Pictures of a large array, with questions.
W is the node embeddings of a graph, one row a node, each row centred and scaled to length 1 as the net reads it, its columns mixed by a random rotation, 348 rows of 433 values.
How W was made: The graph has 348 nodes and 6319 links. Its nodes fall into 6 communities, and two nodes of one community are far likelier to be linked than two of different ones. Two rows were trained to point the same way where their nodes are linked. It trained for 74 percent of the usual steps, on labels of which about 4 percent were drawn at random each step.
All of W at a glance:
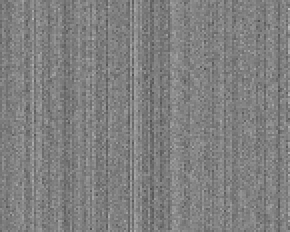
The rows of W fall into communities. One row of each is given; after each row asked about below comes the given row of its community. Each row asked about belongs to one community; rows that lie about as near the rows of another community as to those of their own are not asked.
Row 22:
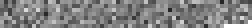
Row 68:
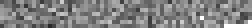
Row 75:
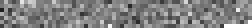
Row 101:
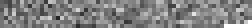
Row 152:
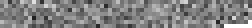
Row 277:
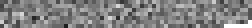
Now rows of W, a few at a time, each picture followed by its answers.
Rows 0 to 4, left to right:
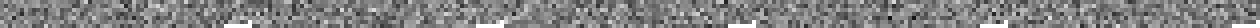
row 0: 75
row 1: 101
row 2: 277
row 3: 75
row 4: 68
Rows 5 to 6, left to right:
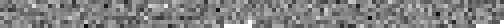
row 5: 75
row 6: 68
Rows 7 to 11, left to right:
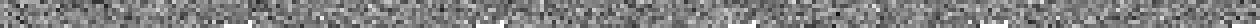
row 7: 152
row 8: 101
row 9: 101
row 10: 101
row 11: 152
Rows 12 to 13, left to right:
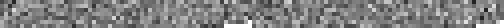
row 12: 22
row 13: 101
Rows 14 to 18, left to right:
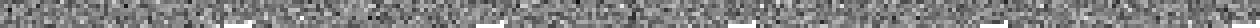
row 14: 68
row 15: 277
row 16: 277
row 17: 152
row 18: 68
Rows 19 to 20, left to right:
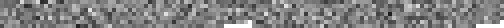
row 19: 101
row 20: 75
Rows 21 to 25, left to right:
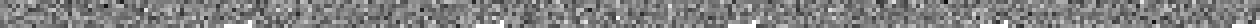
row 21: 68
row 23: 22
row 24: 68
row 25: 75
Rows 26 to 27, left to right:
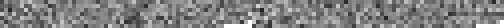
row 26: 75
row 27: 277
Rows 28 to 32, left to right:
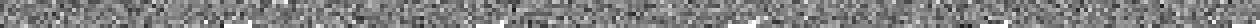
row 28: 277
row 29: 152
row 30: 22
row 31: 22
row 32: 277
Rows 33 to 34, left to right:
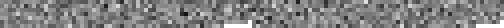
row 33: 68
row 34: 75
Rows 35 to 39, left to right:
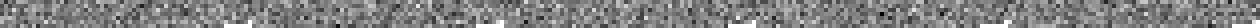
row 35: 22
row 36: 101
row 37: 22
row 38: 22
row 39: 277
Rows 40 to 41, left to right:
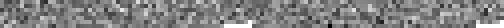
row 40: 101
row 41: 101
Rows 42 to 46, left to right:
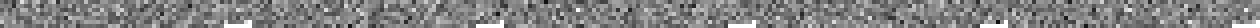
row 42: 101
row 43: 75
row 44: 152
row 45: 75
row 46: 101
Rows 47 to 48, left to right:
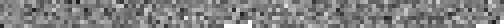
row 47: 68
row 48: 75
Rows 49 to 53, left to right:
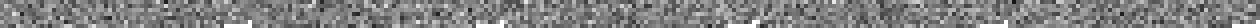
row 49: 152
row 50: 68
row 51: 101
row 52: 22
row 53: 22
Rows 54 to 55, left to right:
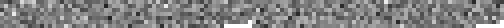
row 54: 152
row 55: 75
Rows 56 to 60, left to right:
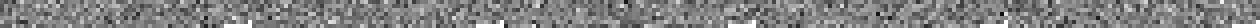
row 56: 22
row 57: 68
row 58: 68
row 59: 75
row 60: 101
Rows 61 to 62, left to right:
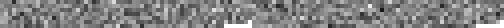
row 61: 22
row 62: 101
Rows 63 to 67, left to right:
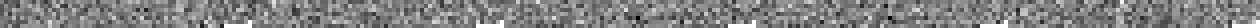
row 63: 22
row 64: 101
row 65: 75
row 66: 75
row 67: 277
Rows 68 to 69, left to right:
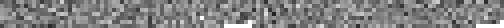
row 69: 152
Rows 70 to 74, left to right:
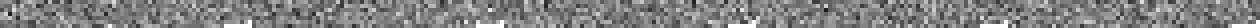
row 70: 68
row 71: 101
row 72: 101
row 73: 277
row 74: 75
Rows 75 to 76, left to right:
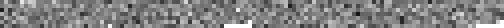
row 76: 68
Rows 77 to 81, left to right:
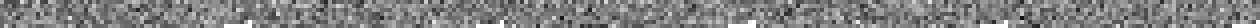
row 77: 101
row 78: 152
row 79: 101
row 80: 152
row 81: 22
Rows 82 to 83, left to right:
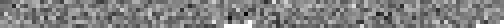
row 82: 101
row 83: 22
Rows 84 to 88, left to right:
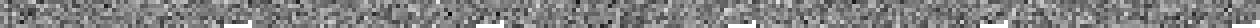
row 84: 152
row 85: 75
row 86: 75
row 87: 152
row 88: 75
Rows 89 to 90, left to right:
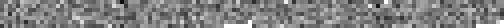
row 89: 68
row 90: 277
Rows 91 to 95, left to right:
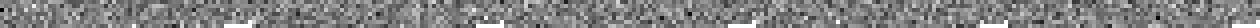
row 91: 75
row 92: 22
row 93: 75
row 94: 22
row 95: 68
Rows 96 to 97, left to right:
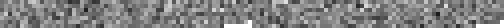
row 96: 277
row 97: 152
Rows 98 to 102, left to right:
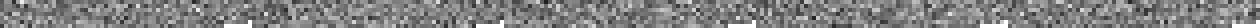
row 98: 152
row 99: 152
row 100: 152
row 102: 101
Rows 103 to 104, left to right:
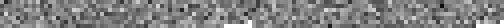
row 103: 101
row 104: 101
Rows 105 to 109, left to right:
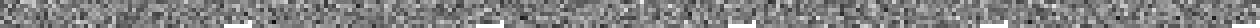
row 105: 75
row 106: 152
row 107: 68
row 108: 68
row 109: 152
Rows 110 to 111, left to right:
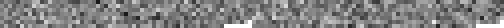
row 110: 75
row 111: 68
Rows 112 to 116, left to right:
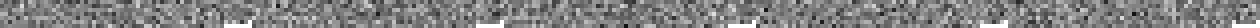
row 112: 68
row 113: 68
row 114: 68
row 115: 101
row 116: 22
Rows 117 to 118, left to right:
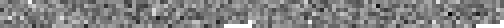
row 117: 75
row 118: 277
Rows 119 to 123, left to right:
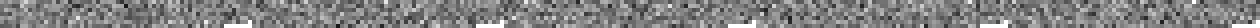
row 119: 277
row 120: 75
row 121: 75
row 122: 277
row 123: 75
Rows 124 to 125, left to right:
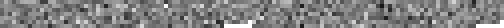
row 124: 152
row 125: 75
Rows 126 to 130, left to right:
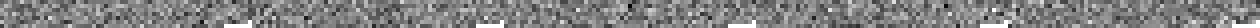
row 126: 152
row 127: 22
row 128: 277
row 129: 101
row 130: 152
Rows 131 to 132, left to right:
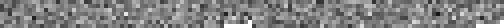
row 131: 277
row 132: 68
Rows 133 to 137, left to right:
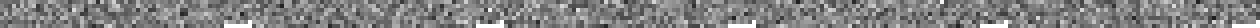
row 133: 68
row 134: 101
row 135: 68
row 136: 152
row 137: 152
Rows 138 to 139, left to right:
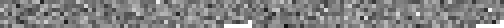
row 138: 152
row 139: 75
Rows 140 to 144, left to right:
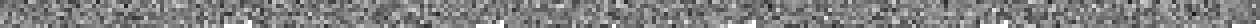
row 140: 277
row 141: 75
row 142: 68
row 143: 101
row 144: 152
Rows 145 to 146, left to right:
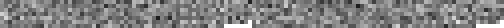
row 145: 75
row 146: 68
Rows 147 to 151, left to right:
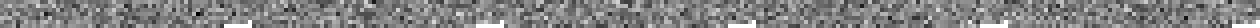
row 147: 277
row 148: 68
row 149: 68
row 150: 75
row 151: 101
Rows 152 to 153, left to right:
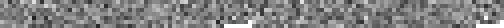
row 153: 22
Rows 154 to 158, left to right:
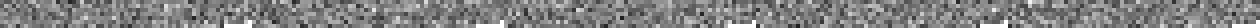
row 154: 277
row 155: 152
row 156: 22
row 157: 101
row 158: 152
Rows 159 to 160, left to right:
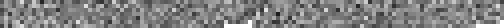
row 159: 152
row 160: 22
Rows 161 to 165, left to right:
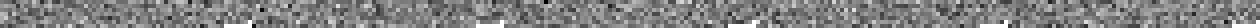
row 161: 152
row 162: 68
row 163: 152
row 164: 22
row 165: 152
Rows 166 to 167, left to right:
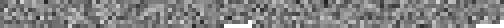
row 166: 75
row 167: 75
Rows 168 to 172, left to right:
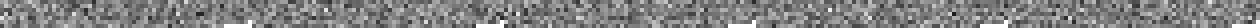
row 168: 277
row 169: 277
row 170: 152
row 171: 277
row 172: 75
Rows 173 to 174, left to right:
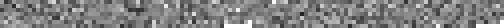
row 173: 101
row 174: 152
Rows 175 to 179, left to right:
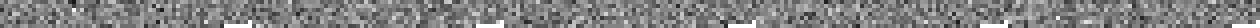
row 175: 277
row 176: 101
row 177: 152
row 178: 277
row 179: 277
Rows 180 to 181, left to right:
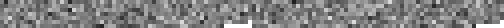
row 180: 68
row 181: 152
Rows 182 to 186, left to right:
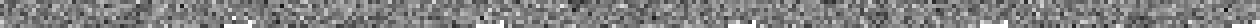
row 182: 22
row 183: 22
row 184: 68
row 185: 68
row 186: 75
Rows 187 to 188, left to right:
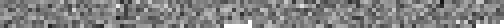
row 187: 68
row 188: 152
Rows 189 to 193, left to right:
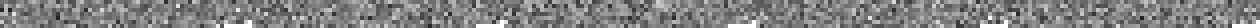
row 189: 101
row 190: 75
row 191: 75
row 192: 22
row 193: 277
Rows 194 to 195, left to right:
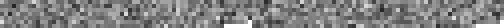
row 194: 277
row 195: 68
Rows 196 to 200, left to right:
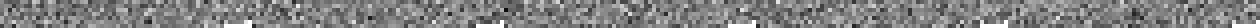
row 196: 101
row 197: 152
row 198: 101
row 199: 152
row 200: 22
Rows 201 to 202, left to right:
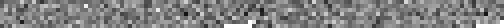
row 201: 152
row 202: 277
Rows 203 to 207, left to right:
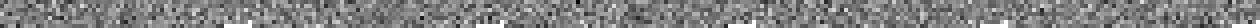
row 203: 277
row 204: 152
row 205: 75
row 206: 101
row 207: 75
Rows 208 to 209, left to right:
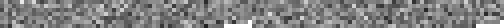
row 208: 152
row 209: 277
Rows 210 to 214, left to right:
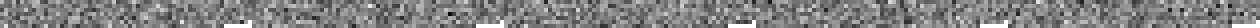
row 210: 75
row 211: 277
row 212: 22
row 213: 68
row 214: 277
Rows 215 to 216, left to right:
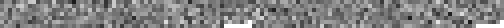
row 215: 277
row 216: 75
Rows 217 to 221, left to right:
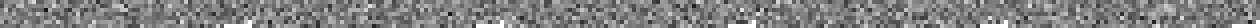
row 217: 277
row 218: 277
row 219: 101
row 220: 75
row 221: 75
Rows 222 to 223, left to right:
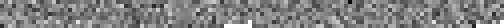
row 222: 277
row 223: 152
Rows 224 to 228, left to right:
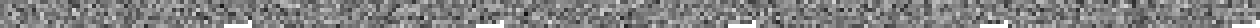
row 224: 277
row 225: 75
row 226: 22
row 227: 22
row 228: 277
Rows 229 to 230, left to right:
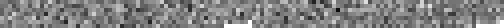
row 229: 101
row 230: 277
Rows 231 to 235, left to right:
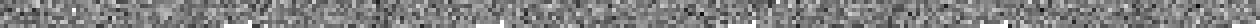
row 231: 22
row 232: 68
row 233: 152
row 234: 101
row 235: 101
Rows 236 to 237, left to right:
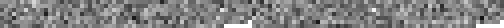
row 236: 75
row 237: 101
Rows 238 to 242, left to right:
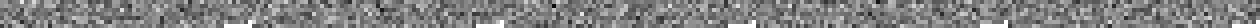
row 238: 152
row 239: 277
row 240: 75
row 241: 68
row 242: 68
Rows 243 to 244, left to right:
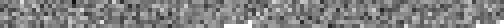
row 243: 75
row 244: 101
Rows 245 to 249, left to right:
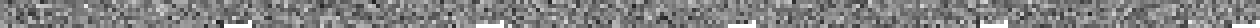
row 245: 152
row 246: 68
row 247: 75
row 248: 152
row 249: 75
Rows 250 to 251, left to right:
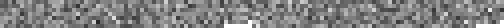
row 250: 22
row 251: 101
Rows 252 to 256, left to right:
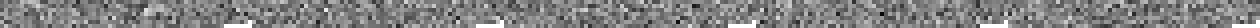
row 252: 75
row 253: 277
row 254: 101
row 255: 75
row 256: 22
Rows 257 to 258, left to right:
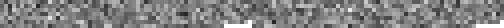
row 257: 68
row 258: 152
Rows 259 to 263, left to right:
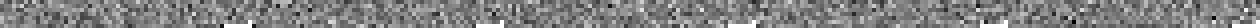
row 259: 101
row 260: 68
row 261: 152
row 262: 277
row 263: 101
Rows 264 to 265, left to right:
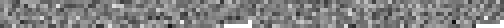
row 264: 68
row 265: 22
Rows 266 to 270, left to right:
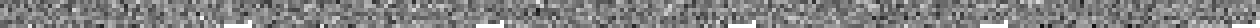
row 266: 68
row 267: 68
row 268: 152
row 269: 68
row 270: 75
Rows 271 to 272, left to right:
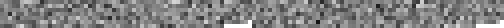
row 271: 152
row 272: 277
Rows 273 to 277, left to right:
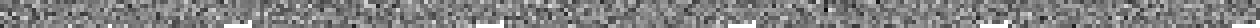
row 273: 75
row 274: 68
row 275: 152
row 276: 68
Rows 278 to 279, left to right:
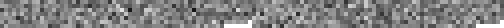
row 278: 101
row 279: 22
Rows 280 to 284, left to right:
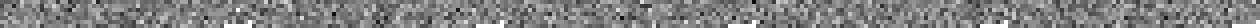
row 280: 101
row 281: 75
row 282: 75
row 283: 75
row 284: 75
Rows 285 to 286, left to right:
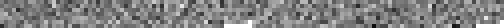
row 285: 277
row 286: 22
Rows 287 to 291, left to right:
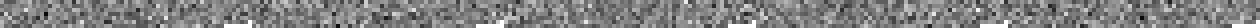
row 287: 22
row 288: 75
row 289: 22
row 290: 75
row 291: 75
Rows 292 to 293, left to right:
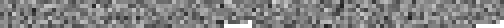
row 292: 152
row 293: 75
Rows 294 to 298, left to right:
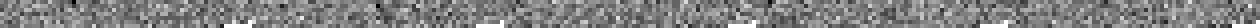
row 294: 75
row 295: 277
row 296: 22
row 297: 22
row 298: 22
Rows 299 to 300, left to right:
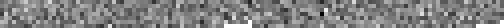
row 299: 22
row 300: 277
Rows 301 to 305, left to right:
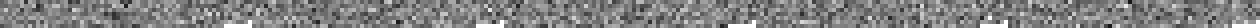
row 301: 68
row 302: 101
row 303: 75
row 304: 22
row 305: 68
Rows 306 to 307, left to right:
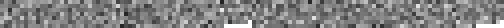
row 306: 22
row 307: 68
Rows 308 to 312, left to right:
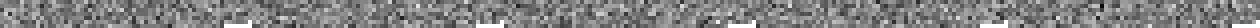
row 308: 101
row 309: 68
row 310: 101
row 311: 68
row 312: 152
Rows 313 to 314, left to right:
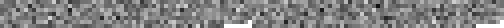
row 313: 277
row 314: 277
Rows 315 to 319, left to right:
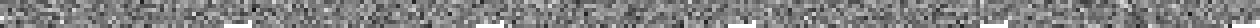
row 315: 277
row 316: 75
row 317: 75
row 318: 152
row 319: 68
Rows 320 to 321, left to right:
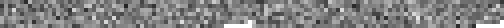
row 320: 277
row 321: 22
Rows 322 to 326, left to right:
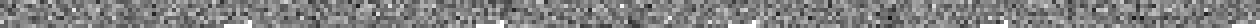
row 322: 277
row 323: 277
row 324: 101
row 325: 22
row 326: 75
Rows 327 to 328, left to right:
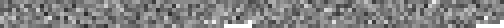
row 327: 101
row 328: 22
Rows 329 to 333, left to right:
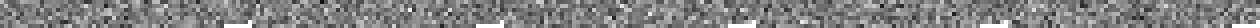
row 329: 152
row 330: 277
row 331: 101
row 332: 277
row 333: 75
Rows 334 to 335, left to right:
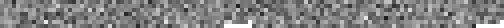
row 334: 22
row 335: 277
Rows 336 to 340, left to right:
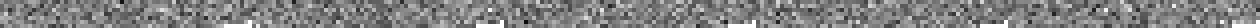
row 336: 68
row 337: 101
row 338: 152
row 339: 152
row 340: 101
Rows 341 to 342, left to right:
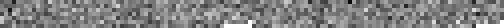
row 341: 22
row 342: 277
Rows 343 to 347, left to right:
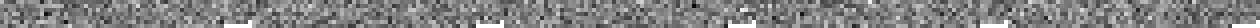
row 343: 152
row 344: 22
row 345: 101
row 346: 68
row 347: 75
